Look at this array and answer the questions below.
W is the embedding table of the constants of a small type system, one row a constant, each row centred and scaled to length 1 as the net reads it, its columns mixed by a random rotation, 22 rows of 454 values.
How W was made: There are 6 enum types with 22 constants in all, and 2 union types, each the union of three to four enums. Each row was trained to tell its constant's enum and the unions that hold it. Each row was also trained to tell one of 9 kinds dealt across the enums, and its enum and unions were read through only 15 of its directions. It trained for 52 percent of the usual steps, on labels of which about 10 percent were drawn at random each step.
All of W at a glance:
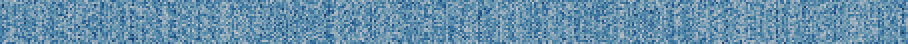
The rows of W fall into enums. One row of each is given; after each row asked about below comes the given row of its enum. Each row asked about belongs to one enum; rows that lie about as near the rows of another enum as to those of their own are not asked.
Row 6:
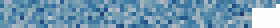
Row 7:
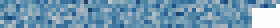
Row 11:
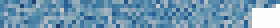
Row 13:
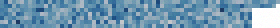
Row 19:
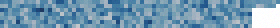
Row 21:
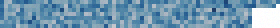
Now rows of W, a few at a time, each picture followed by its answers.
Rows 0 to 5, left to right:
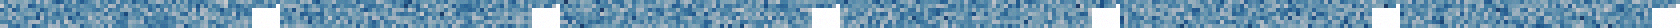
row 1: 6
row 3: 7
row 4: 11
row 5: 13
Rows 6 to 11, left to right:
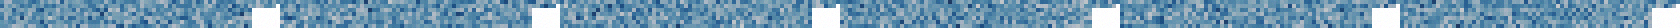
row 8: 19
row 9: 19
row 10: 13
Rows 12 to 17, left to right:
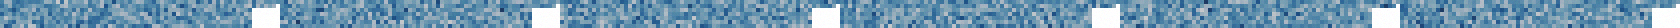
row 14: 19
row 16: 7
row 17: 13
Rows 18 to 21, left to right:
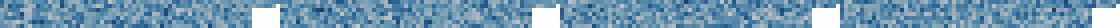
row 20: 6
